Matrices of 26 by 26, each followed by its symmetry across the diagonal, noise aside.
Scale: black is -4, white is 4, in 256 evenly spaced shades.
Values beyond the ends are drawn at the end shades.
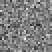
antisymmetric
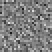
antisymmetric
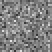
neither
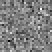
antisymmetric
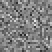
antisymmetric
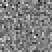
antisymmetric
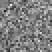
antisymmetric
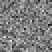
neither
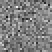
antisymmetric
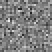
antisymmetric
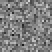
neither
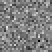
neither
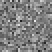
neither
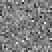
neither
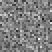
neither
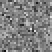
neither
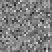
neither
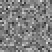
antisymmetric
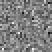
antisymmetric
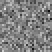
neither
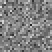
neither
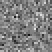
antisymmetric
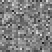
neither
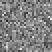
neither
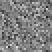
antisymmetric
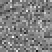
neither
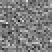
neither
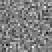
antisymmetric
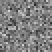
antisymmetric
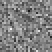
antisymmetric
